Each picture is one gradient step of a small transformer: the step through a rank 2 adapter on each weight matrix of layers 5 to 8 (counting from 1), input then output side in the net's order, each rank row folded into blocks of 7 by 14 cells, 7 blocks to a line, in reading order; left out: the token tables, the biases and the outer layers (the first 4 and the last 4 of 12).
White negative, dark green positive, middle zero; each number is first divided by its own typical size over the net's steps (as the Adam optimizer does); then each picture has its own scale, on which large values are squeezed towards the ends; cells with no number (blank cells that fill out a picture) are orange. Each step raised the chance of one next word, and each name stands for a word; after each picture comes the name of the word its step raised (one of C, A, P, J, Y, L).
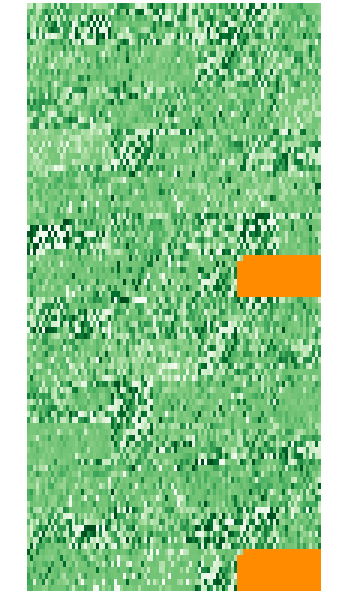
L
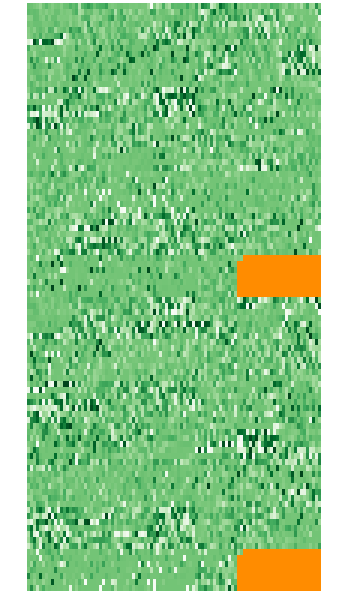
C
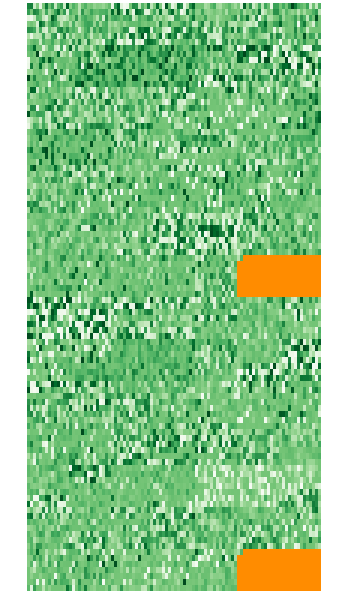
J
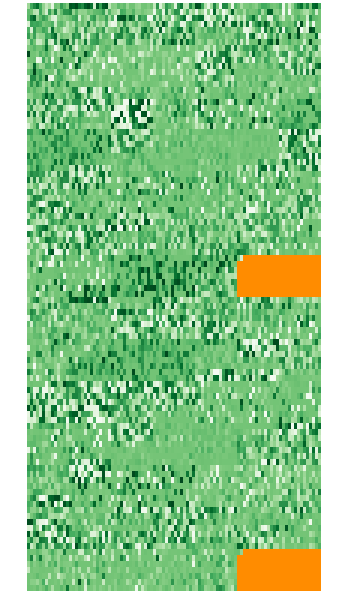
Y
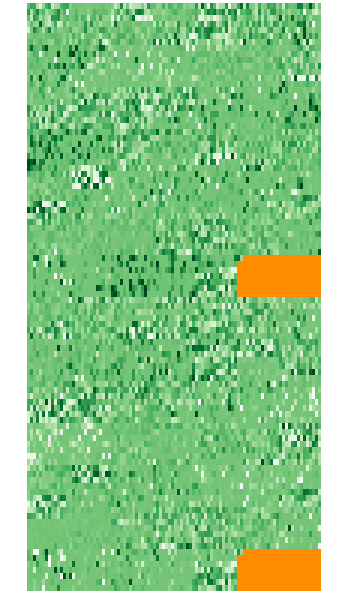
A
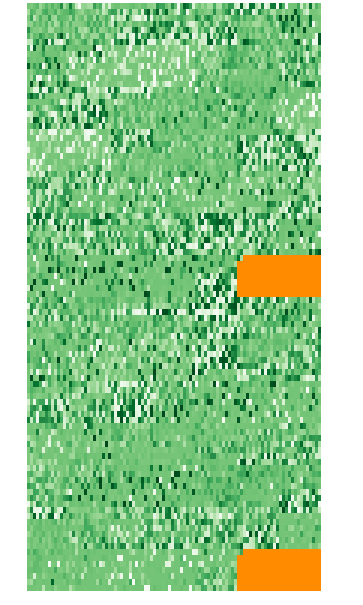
L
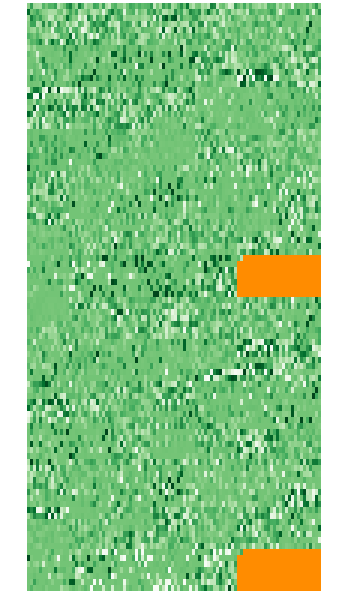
C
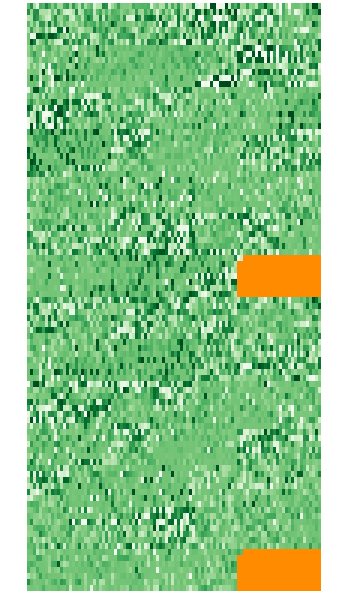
Y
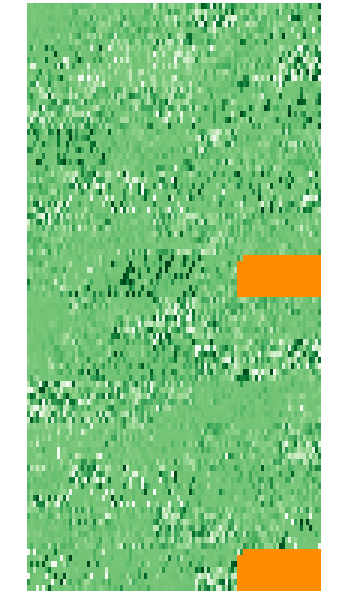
A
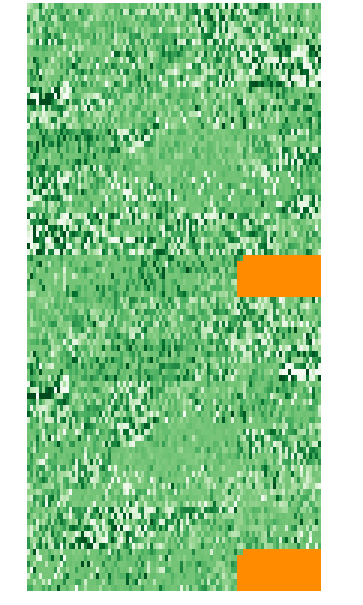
Y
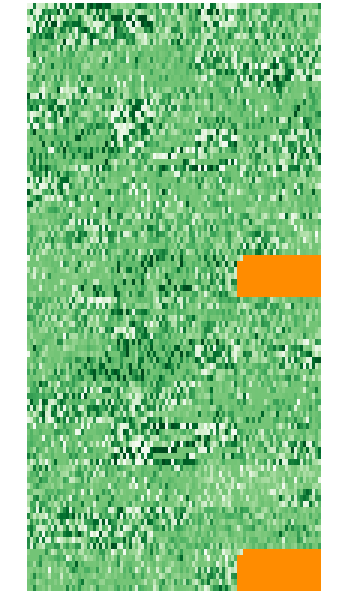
Y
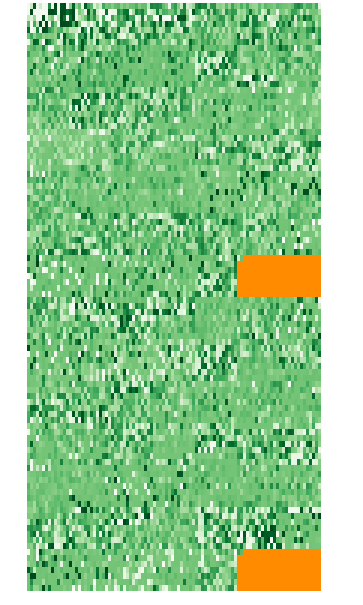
L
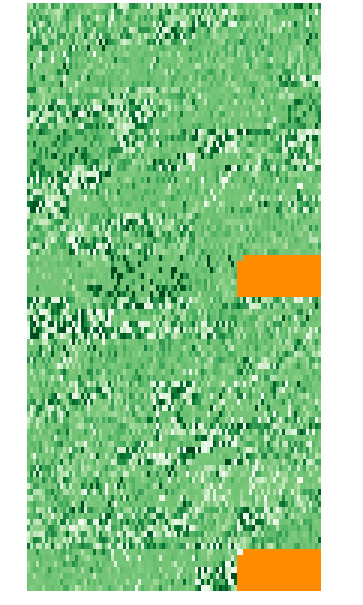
Y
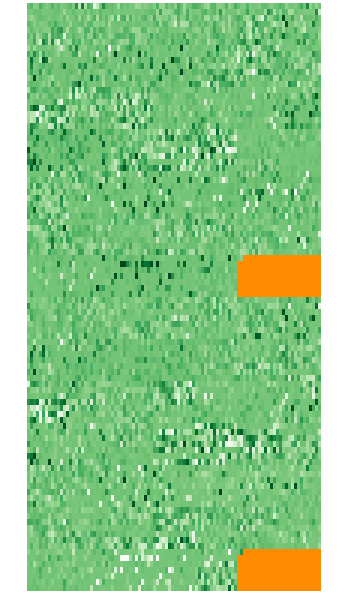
C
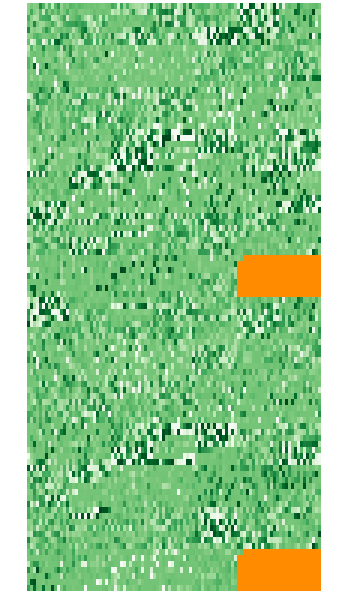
L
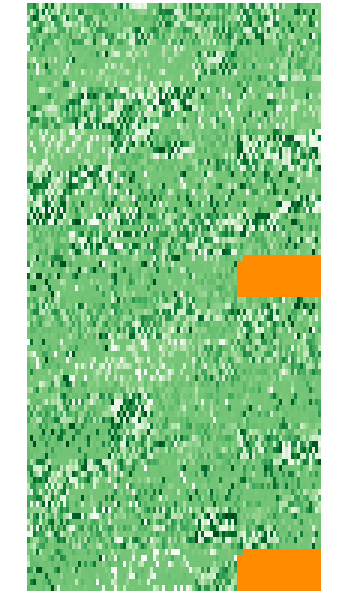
L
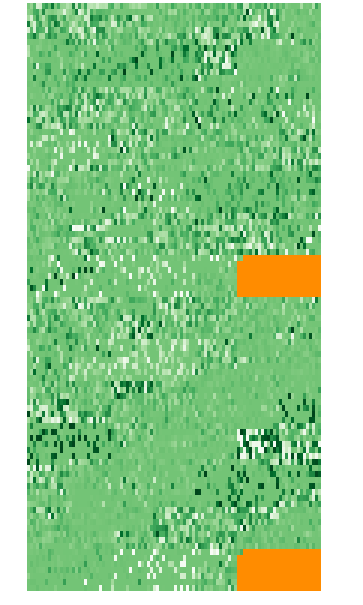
C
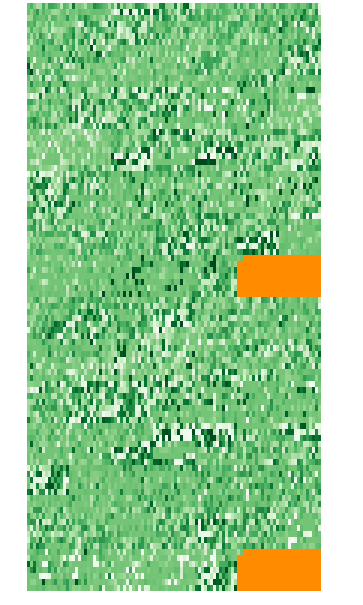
L
